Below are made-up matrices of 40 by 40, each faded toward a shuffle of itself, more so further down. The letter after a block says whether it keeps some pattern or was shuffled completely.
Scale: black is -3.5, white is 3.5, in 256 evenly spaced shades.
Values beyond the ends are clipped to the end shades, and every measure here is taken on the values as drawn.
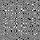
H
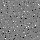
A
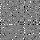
H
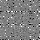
H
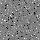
A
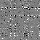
H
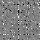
H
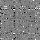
H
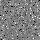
A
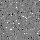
A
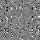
H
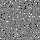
A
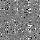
H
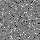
A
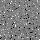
A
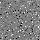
A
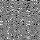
H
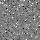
A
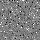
A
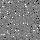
A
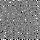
H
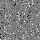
A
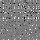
H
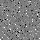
A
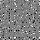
H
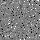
A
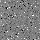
A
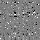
H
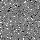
A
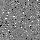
A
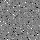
A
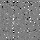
H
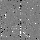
H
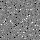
A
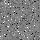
A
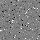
A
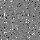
H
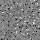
A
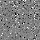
H
